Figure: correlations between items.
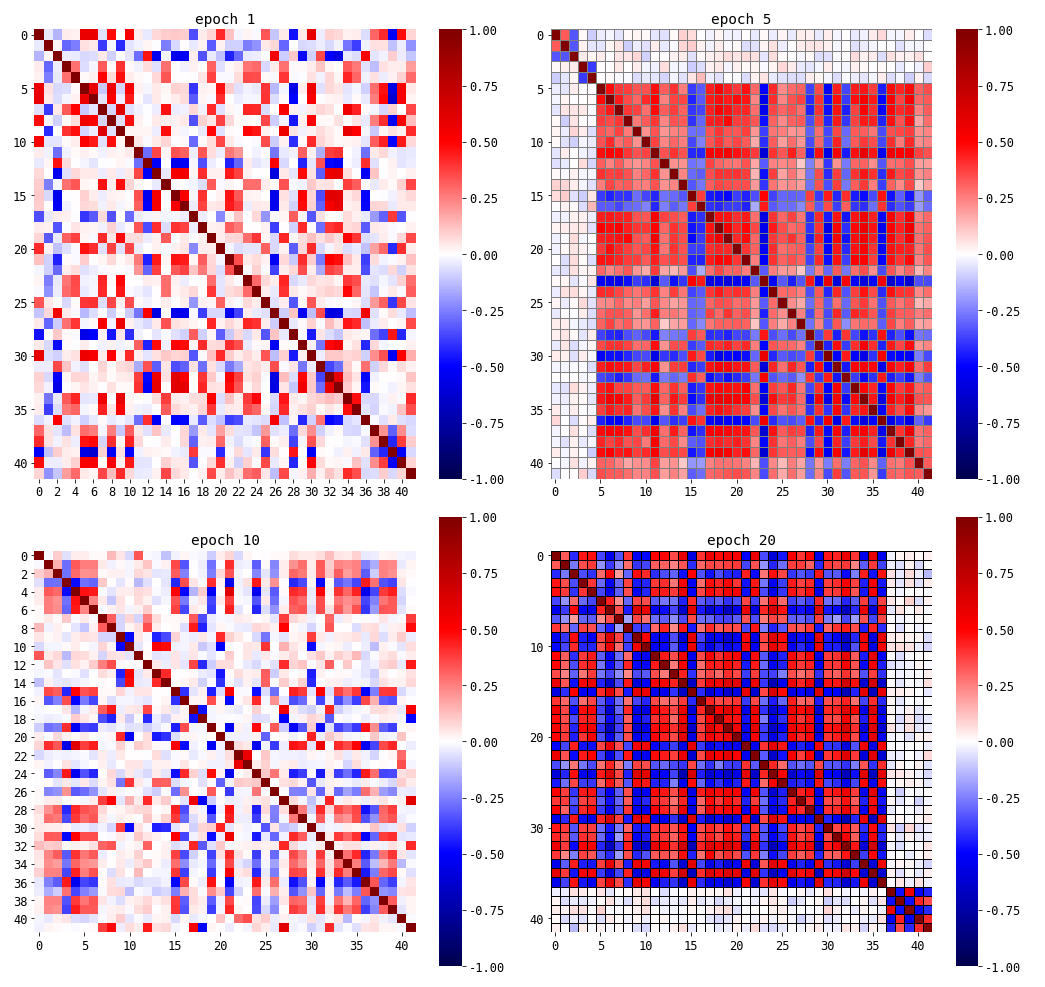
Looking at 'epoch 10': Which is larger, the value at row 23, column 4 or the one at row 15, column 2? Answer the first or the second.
the second
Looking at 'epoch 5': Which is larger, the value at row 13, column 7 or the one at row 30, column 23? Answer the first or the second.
the second
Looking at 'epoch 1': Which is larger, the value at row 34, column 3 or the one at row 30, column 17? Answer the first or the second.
the first
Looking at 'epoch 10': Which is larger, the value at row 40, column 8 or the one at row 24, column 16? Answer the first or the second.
the second
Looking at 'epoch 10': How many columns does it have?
42
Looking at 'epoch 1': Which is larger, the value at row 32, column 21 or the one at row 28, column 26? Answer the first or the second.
the first
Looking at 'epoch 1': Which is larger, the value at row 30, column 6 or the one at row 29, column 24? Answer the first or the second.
the first
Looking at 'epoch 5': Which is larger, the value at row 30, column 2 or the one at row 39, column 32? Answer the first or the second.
the first
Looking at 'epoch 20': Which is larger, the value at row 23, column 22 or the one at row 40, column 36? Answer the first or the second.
the second
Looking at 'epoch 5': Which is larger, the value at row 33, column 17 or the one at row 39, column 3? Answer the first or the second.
the first
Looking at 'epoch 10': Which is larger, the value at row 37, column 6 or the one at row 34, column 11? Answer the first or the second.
the second
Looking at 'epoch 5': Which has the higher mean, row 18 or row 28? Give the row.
18
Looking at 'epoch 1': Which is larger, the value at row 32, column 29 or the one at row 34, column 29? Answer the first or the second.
the first
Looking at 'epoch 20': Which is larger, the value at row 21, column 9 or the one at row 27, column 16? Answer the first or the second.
the first
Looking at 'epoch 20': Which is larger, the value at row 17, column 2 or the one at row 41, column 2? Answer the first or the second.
the second
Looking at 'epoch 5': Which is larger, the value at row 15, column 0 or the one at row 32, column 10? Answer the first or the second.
the first
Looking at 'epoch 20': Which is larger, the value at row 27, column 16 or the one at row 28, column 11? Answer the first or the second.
the second
